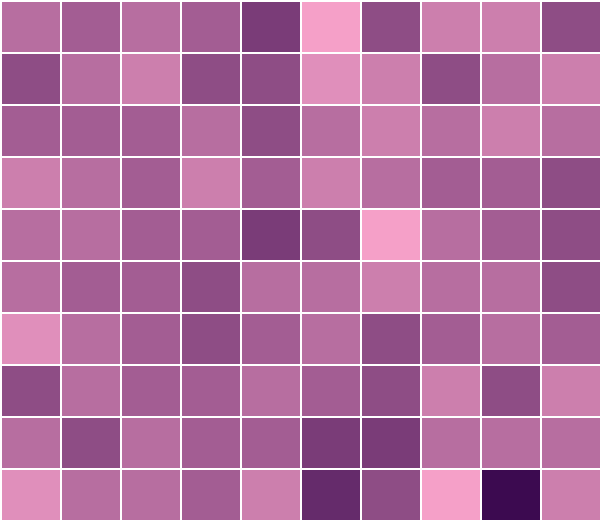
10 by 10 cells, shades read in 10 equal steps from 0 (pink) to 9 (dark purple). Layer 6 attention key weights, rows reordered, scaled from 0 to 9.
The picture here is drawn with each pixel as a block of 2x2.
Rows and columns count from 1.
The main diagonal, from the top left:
3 3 4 2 6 3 5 2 3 2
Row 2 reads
5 3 2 5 5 1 2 5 3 2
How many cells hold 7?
1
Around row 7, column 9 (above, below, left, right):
3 5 4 4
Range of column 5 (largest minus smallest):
4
